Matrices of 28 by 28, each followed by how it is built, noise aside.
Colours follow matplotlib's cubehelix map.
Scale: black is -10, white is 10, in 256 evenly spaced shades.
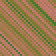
Toeplitz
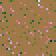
sparse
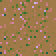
sparse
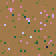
sparse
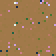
sparse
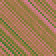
Toeplitz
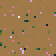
sparse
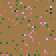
sparse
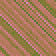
Toeplitz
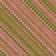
Toeplitz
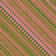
Toeplitz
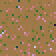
sparse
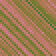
Toeplitz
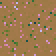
sparse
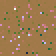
sparse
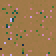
sparse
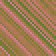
Toeplitz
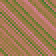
Toeplitz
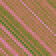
Toeplitz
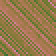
Toeplitz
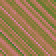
Toeplitz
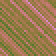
Toeplitz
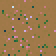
sparse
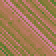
Toeplitz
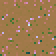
sparse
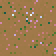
sparse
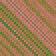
Toeplitz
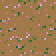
sparse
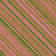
Toeplitz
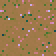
sparse
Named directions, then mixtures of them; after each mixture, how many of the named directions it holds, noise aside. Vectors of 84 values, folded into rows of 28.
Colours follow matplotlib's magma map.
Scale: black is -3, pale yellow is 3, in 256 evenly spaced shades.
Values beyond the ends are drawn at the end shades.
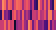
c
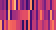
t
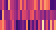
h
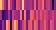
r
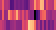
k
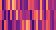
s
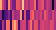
one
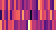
three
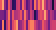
three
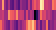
one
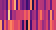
one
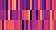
one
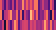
three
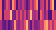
two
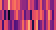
two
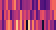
two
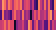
one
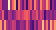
three
